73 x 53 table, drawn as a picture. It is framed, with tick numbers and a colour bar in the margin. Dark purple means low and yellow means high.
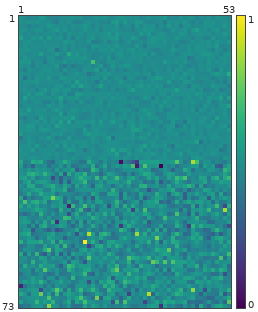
The top part is calmer, up to a seam about 50% of the way down. No overall slope runs across the table. Overall the values sit about 50% of the way up the scale. The texture is fine-grained noise. No regular stripes run through it. The halves do not mirror each other.
